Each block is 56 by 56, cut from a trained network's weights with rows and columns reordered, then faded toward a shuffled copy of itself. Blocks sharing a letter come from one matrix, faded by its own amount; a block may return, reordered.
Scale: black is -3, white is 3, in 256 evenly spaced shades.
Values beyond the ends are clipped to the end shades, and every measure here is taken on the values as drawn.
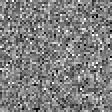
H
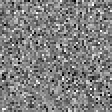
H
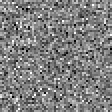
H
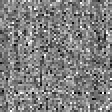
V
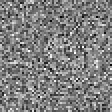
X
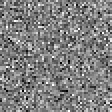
H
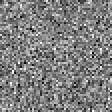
X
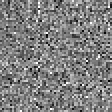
X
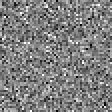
H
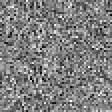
X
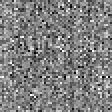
V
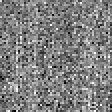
V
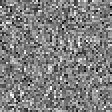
X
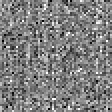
V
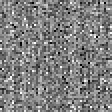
V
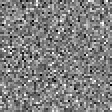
H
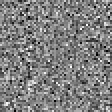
X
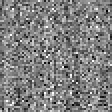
V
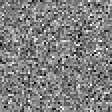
H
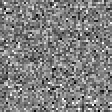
H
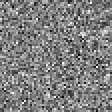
X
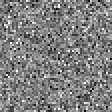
H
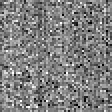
V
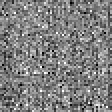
V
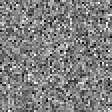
H
